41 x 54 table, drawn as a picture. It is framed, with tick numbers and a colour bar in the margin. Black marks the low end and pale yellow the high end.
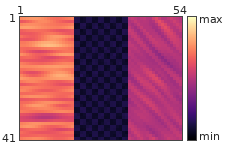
The table splits into one row of 3 panels. Panel 1,1: high, streaked across. Panel 1,2: very low, checkered, faint in contrast. Panel 1,3: middling, slanting down to the right, faint in contrast.
